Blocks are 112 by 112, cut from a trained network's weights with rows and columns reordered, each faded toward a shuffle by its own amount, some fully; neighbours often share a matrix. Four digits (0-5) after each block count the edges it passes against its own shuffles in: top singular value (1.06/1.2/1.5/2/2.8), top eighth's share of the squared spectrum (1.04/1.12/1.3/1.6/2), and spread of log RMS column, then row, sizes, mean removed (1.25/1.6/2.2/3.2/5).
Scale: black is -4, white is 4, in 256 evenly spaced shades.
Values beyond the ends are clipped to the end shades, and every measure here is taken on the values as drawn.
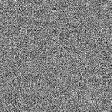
3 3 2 1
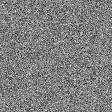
2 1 0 0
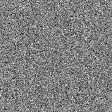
2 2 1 0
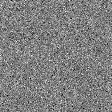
2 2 0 0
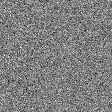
1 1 0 0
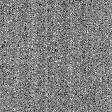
2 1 0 0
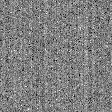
3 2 0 1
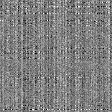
5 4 2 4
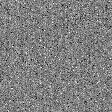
1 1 0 0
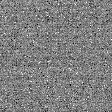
2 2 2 0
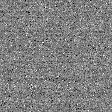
2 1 1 0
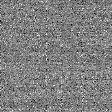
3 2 2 0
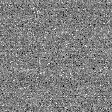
2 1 1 0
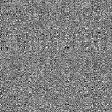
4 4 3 3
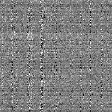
4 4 4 0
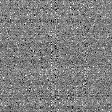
3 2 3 0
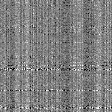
5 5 2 4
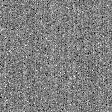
2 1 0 0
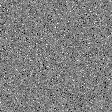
0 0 0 0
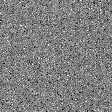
0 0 0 0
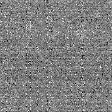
3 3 3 0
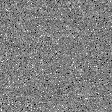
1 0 0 0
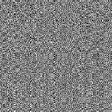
4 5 3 2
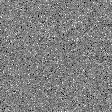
0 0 0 0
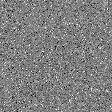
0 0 0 0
